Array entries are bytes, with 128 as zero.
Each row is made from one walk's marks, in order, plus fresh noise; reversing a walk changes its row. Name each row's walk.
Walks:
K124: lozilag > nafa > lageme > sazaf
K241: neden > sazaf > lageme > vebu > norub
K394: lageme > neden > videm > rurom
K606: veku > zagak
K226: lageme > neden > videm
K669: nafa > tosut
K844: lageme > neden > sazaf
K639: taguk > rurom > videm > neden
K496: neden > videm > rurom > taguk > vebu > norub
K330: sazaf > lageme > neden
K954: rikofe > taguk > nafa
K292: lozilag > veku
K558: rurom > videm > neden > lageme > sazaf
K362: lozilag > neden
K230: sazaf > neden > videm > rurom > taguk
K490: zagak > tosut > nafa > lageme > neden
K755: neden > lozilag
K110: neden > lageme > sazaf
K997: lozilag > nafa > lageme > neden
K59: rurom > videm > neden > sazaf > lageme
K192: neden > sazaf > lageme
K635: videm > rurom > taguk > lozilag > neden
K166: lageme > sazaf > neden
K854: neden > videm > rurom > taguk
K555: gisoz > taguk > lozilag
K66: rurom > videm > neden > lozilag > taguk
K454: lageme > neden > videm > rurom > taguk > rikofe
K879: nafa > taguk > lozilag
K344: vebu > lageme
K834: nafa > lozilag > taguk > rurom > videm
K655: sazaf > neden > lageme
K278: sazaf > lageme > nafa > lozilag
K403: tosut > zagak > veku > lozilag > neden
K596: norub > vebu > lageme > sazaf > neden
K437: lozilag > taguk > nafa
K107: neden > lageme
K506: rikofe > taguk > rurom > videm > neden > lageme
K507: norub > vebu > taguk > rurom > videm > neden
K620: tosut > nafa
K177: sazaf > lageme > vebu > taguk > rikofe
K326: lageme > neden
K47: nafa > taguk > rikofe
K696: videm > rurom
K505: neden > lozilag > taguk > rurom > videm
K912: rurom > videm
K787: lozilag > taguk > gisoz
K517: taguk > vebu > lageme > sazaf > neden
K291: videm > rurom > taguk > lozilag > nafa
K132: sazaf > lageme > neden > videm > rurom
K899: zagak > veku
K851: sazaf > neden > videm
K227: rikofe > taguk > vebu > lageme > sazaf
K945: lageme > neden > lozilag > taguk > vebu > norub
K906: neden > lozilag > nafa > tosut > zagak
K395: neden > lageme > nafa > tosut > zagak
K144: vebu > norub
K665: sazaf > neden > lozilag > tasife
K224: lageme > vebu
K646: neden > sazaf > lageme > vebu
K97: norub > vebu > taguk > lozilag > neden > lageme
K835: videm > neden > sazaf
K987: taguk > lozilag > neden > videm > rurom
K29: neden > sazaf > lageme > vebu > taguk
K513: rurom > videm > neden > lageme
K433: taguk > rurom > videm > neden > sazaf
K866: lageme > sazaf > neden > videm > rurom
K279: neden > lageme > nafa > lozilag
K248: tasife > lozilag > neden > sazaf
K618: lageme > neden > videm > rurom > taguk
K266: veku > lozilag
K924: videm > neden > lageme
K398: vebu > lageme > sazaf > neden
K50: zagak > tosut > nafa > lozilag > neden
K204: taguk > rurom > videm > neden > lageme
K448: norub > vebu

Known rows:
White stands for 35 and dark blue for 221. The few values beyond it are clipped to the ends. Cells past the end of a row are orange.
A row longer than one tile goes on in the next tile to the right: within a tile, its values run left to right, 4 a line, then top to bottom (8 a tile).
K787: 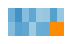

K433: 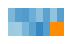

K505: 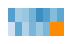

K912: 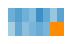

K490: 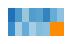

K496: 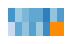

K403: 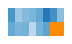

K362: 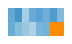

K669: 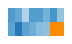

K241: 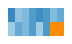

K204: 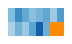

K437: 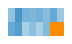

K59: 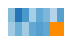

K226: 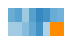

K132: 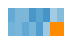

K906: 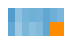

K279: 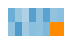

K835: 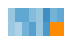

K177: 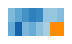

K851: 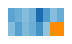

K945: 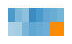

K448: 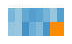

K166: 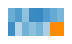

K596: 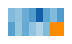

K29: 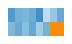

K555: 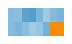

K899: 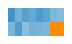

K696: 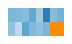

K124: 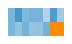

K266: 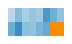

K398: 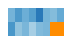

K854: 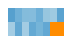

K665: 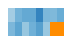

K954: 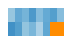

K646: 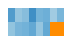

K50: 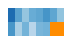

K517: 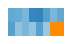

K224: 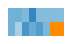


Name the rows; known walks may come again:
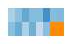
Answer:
K291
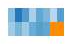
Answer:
K59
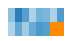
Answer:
K513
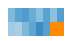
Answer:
K433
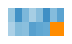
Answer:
K924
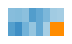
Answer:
K278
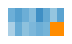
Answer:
K912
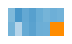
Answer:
K844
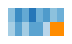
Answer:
K454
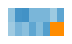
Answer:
K558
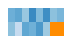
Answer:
K394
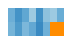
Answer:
K655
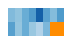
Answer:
K596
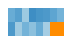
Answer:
K326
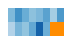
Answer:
K204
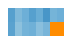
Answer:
K395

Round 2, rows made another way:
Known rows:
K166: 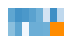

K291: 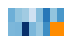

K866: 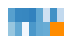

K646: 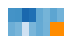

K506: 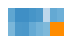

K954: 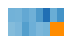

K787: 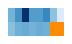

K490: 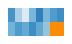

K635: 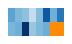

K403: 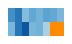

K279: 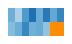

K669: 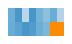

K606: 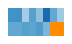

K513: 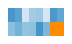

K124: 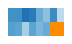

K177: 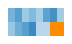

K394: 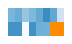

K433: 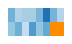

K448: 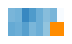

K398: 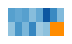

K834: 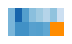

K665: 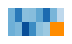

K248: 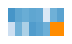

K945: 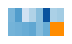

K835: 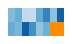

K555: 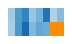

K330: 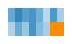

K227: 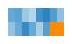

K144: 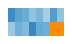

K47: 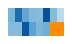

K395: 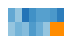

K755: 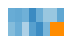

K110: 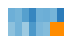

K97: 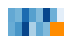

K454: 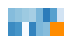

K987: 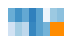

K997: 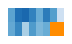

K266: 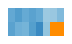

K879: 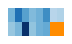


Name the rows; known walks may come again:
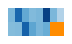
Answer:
K47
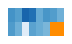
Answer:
K29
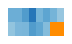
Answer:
K107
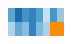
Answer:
K132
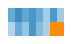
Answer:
K330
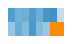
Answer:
K344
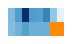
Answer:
K787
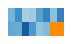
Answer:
K924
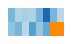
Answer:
K433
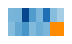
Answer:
K437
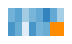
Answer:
K226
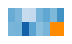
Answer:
K696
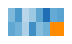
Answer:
K844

